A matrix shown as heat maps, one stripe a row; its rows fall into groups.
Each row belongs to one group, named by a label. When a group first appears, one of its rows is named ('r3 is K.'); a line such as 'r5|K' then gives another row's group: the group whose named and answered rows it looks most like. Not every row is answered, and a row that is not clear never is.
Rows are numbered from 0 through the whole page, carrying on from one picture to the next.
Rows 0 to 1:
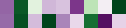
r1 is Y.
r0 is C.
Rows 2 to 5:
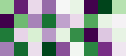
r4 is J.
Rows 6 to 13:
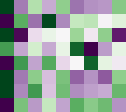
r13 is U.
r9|J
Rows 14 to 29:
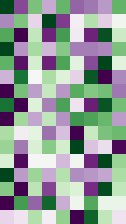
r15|Y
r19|Y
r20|U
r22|U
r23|C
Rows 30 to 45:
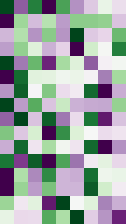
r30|J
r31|U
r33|C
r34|J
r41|J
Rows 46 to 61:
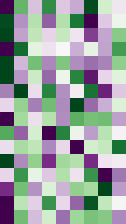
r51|J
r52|Y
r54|U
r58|Y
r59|U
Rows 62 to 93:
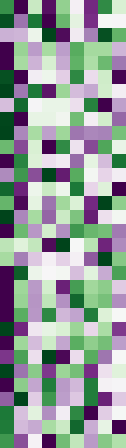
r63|J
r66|U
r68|J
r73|C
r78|U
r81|C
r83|U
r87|Y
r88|J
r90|Y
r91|J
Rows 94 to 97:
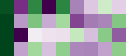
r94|J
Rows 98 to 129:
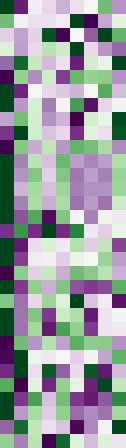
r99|J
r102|C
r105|J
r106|C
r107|C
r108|U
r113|J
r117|U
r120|J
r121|J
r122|U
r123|C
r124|Y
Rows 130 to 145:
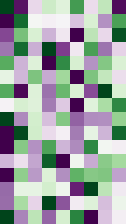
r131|C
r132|C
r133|Y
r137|C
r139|C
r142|U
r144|Y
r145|J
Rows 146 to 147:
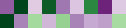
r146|Y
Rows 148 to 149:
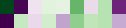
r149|U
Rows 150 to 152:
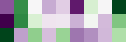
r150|C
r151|C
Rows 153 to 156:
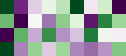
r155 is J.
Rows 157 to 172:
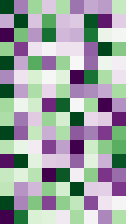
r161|J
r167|C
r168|C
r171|J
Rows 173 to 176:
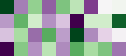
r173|J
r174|C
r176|U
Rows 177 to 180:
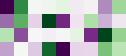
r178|Y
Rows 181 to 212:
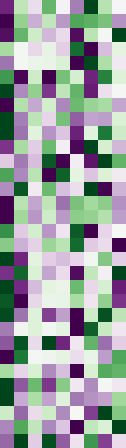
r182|U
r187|J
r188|U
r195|U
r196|U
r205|Y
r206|C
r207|C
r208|J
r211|C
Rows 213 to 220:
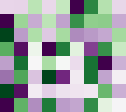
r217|Y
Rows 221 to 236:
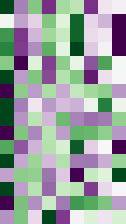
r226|J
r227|U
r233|C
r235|U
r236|Y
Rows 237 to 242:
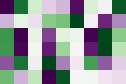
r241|Y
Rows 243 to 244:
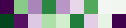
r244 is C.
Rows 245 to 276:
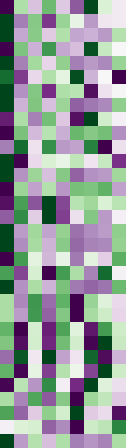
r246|J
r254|U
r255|Y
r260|Y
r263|C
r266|J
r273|J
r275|C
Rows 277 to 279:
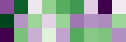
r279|U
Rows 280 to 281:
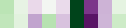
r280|J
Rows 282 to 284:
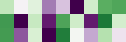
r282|C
